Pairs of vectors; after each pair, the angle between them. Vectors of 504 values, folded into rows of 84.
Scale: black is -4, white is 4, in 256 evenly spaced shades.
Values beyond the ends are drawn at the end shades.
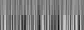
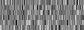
orthogonal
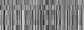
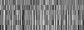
nearly opposite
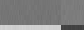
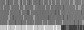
nearly parallel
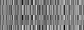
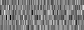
orthogonal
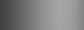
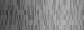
nearly parallel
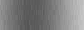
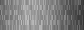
nearly opposite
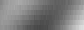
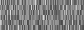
orthogonal
